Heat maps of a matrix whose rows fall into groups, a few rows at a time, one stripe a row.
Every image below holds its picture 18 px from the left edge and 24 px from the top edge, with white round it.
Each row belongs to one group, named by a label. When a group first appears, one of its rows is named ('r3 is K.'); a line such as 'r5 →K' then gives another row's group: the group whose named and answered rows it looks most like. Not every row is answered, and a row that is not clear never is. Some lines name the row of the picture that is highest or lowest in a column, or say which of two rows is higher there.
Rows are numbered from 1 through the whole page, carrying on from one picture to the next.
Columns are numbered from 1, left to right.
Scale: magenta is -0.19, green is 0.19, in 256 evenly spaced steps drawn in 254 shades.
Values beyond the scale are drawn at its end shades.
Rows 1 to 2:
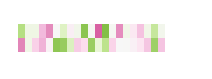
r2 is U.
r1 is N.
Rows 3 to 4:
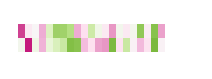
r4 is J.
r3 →U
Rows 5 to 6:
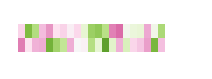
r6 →U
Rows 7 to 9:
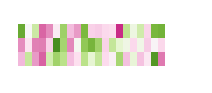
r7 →N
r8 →U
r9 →U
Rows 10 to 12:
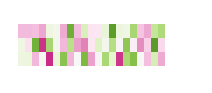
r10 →J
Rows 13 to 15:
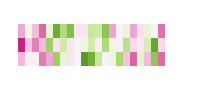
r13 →U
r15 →U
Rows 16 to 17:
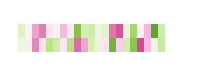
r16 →N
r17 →J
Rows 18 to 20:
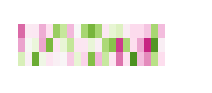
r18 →U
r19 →J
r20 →N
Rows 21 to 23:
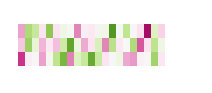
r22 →J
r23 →U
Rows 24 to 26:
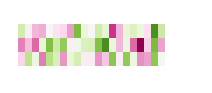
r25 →U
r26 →J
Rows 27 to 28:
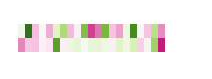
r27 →N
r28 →U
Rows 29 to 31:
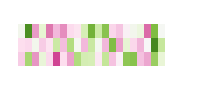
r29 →N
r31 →N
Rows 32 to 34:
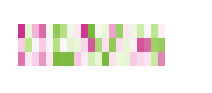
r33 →J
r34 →U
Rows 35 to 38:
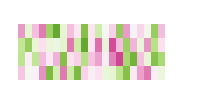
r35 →U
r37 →N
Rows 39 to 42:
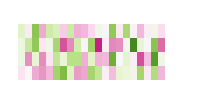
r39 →J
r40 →N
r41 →J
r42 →U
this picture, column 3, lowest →42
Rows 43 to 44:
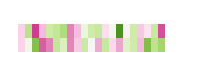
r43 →U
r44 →N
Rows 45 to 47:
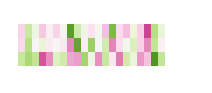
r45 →J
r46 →N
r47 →N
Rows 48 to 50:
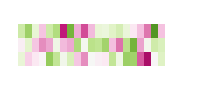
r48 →J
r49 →N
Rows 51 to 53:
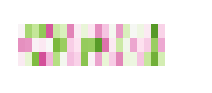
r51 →N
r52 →U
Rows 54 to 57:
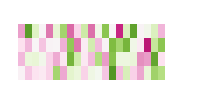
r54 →N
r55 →J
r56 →J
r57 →J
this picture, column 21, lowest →54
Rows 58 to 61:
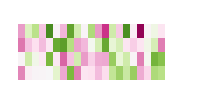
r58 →J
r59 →U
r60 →J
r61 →J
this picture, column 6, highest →59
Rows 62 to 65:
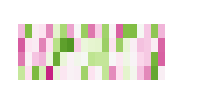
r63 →U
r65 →N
